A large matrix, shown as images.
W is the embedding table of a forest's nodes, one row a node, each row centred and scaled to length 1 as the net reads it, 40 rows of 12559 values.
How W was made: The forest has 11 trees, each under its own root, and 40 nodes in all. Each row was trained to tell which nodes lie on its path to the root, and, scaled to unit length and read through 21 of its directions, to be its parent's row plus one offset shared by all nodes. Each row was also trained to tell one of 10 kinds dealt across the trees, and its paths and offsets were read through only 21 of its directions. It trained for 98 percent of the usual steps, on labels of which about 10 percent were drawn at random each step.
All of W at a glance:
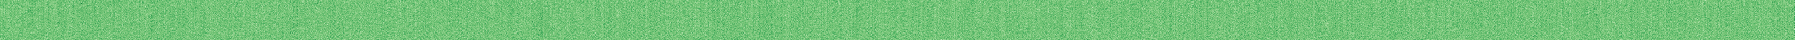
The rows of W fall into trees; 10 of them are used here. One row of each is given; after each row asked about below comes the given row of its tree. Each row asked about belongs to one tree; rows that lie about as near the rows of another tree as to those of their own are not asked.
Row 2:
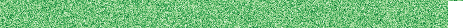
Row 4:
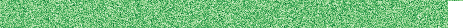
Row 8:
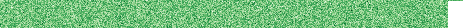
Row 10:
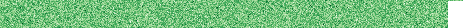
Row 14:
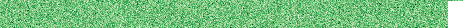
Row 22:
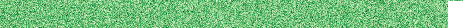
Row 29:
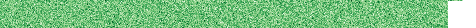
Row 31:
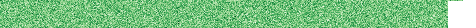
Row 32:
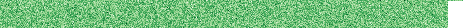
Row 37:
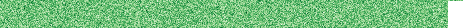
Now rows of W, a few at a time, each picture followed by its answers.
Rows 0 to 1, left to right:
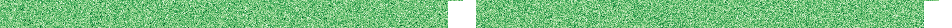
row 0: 29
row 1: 10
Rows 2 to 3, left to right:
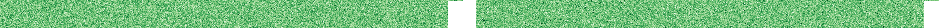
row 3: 22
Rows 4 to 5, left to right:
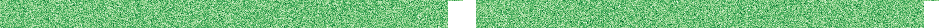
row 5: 31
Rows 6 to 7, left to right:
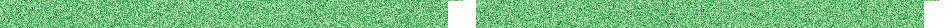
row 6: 2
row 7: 10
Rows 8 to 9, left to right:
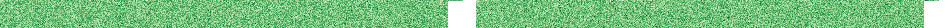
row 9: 14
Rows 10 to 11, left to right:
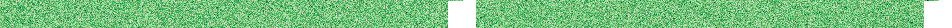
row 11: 37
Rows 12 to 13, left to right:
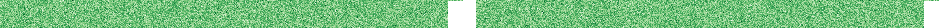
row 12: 4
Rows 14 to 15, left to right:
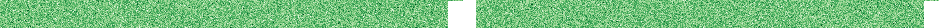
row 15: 10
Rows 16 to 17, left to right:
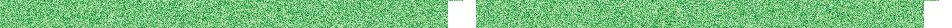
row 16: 14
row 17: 32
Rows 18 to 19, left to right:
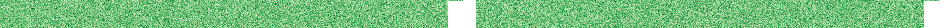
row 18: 31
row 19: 4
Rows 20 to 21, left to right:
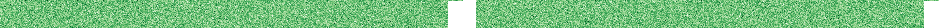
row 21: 29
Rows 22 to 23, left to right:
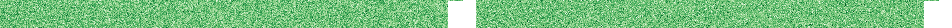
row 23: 2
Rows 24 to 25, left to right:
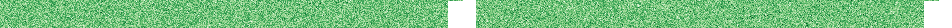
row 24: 37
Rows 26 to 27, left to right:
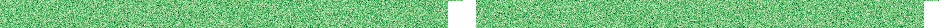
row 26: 2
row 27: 32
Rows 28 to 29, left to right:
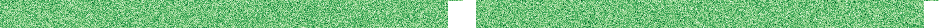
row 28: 31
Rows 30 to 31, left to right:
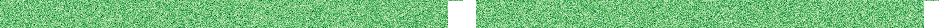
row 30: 2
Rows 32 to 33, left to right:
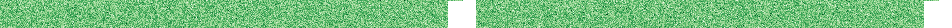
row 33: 32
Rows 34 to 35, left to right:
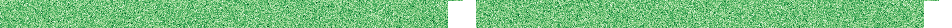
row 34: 10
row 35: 22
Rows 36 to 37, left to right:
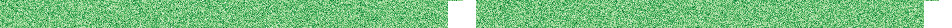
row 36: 32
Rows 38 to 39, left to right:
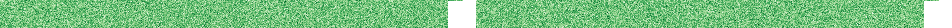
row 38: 29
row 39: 8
